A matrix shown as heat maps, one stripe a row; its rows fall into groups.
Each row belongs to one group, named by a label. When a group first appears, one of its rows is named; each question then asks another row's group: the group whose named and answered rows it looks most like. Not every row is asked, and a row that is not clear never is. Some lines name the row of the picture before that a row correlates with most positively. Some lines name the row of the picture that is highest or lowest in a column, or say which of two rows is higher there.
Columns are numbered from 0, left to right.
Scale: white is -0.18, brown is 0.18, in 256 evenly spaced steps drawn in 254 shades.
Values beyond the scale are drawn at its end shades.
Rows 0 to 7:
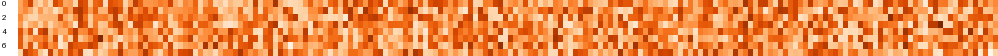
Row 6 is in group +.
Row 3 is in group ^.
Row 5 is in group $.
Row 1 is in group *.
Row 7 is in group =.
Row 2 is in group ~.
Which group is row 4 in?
+
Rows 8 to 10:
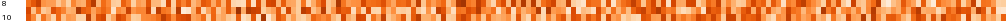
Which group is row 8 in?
^
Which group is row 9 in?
+
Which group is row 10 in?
*
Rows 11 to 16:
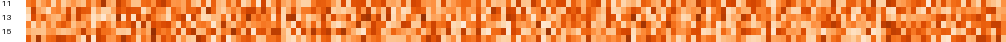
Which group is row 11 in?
*
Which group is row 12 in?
=
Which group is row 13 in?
=
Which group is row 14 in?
~
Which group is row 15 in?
$
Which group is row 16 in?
~
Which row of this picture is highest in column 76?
14
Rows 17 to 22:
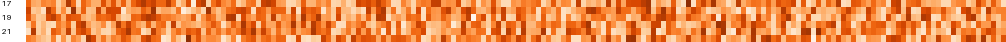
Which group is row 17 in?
~
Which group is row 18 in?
$
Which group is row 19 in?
$
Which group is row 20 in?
=
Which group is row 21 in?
=
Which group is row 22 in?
^
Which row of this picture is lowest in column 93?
22
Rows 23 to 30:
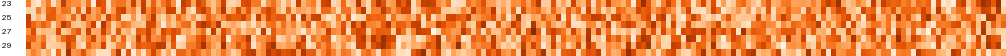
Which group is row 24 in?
~
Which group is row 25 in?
$
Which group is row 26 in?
^
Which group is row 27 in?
*
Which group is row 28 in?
~
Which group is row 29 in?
~
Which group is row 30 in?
=
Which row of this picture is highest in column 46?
25
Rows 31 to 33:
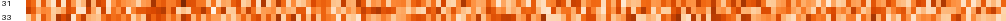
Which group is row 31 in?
*
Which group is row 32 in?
~
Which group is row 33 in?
=
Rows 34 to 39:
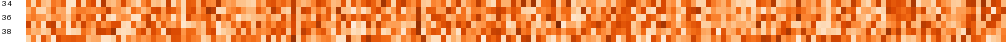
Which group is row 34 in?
^
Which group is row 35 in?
$
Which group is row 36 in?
^
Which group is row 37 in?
$
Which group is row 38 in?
$
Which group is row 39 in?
=
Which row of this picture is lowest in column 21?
36
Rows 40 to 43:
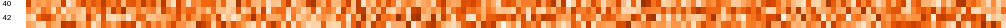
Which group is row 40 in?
+
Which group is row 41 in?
*
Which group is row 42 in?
^
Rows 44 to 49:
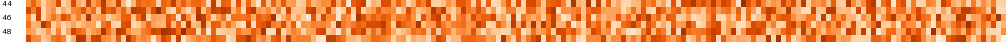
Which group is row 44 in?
*
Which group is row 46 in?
~
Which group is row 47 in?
^
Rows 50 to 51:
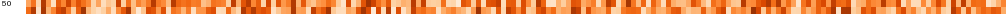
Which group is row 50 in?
=
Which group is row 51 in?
=
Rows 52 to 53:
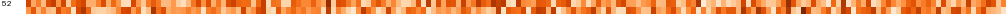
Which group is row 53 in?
=
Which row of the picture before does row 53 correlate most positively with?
51
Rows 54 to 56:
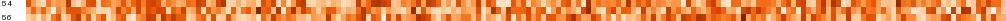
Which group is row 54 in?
~
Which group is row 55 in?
=
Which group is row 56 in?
*
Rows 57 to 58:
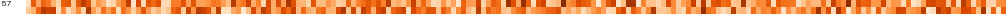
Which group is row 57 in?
=
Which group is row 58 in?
^
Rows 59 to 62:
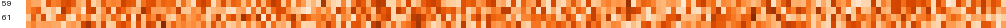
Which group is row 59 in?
~
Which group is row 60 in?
^
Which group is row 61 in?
=
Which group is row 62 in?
*
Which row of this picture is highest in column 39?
59
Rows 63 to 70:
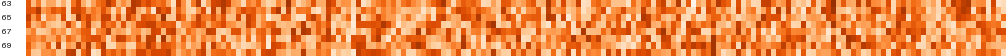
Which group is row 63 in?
+
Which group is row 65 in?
+
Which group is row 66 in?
~
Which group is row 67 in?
$
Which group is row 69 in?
*
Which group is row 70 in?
~
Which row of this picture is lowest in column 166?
67
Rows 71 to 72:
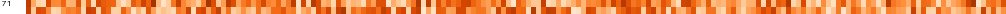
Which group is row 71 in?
$
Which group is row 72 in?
^
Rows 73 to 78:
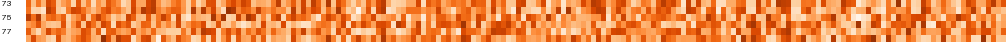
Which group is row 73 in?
$
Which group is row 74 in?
$
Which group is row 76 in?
^
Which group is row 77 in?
$
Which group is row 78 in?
*
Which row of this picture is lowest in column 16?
75
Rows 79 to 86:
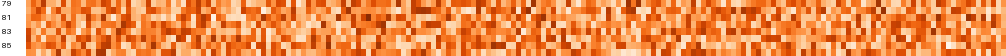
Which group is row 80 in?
=
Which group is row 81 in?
^
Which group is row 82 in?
~
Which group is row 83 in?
*
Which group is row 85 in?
$
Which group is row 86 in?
*
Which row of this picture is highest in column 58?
79
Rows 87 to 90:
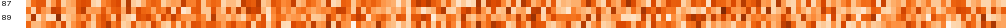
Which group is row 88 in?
+
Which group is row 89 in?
*
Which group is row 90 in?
$
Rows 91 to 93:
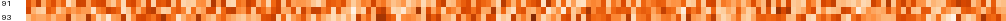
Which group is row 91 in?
+
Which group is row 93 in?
~
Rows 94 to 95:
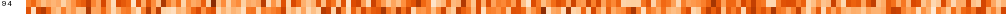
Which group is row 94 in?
*
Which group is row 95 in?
^
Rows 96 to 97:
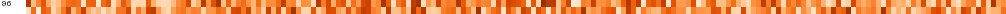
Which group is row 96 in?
^
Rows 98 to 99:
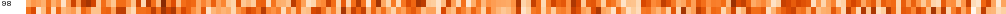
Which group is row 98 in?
*
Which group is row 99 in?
*
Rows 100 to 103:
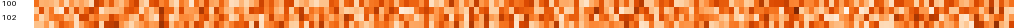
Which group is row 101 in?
=
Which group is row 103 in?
$
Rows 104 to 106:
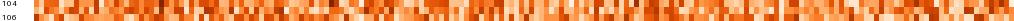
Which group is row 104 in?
~
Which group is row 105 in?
~
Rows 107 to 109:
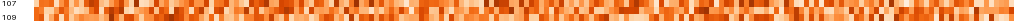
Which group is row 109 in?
*
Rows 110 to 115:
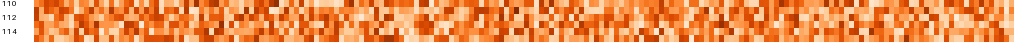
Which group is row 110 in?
^
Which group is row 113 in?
*
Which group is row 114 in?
=
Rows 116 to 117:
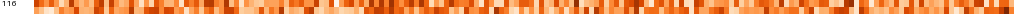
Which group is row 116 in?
^
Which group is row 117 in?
~
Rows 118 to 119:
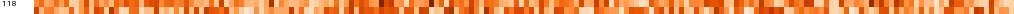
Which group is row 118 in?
*
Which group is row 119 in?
^
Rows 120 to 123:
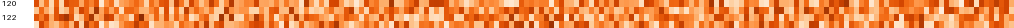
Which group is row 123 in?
=
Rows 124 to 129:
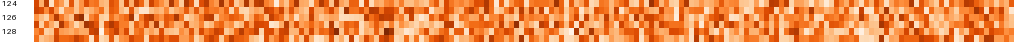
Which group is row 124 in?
+
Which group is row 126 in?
~
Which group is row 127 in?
+
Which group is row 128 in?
$
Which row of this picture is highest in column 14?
127
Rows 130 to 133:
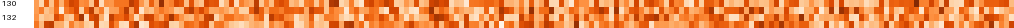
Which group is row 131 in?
=
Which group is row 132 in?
~
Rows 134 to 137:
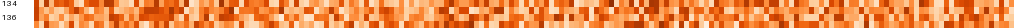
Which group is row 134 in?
+
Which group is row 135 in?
~
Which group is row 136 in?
+
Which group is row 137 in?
^
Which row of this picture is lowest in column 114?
137
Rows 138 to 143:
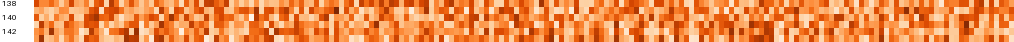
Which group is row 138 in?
^
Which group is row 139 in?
$
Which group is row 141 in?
=
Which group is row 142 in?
=
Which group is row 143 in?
=
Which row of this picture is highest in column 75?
138
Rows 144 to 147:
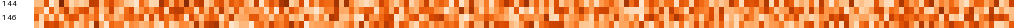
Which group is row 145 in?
*
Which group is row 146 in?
~
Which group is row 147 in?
^
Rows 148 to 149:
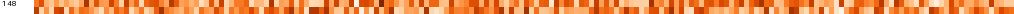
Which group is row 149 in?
$
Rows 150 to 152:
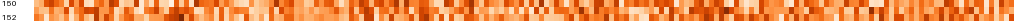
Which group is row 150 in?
^
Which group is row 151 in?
*
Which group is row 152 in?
*
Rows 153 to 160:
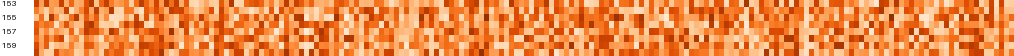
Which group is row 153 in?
+
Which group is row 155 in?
=
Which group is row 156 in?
=
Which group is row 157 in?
+
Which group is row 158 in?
$
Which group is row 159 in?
+
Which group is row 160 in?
$
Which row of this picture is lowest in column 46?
154
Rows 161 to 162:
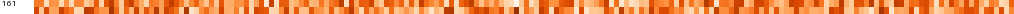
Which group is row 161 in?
*
